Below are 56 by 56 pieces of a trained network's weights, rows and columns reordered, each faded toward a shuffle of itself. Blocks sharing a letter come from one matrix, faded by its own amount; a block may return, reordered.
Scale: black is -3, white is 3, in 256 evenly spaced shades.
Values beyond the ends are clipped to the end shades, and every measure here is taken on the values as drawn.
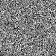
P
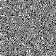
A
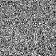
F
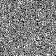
P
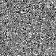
A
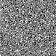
A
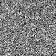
P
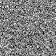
F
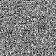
F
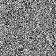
F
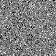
A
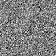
P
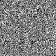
F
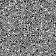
A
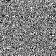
F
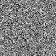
F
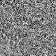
F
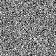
P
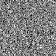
F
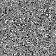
A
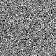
P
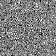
A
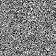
F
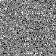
A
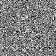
F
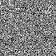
F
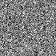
P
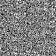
F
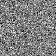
P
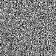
F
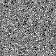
A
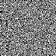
F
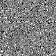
A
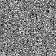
P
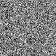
F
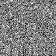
F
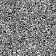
F
